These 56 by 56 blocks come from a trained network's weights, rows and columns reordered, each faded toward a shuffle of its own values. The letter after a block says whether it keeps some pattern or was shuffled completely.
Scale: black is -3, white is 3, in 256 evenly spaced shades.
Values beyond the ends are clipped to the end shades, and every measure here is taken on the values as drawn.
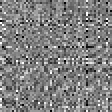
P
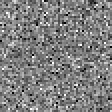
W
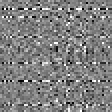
P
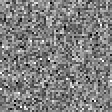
W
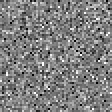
W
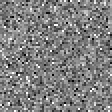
W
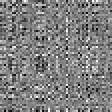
P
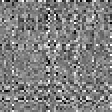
P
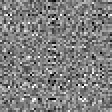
P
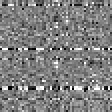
P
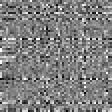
P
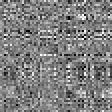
P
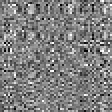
P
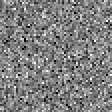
W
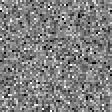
W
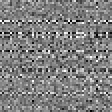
P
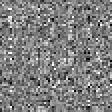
P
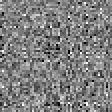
P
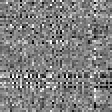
P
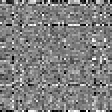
P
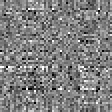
P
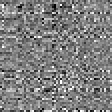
P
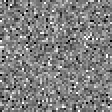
W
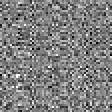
P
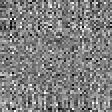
P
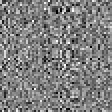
P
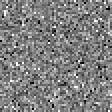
W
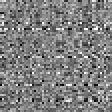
P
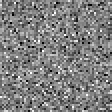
W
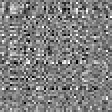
P
